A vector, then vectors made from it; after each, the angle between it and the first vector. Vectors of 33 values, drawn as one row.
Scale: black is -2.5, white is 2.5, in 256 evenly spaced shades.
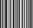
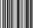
orthogonal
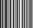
nearly parallel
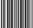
nearly opposite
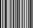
nearly parallel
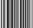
nearly opposite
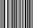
partly opposed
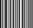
nearly parallel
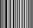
nearly parallel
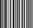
nearly parallel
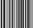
partly opposed
